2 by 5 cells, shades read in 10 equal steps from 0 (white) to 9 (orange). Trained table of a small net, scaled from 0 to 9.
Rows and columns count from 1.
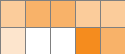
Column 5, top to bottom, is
4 6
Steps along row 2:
down same up down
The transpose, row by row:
4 2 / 6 0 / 6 0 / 4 9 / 4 6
